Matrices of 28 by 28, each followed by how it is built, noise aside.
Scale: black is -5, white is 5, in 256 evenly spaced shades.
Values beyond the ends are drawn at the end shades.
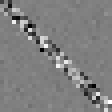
banded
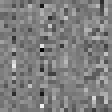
uneven columns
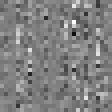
uneven columns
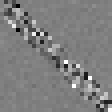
banded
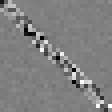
banded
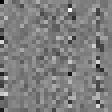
uneven columns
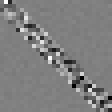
banded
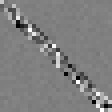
banded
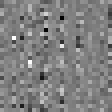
uneven columns
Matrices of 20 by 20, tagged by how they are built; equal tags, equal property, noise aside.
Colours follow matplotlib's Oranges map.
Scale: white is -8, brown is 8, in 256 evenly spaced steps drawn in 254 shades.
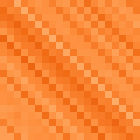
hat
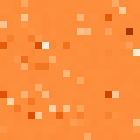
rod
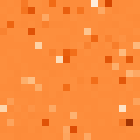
rod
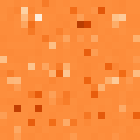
rod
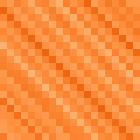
hat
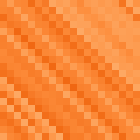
hat
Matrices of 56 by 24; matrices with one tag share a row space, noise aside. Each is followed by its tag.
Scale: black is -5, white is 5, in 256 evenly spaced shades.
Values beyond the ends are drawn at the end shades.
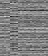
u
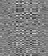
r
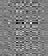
r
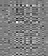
r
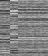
u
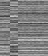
u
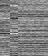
u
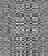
r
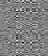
r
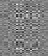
r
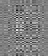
r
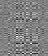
r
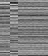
u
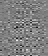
r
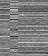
u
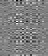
r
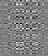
r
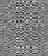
r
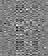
r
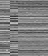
u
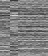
u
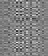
r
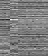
u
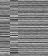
u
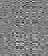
r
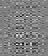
r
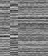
u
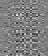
r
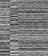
u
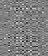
r
